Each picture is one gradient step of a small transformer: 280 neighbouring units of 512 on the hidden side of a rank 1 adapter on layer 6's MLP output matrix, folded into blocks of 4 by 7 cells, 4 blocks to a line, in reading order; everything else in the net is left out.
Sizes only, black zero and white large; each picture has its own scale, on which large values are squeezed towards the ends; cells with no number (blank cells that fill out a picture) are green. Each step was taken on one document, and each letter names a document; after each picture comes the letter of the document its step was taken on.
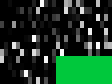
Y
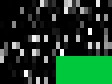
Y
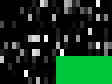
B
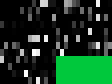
B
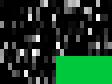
B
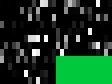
B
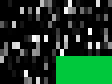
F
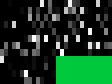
F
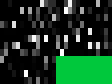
F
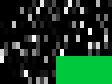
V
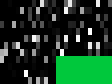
V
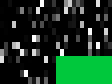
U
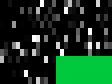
U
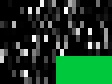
F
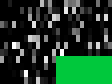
F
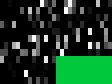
F
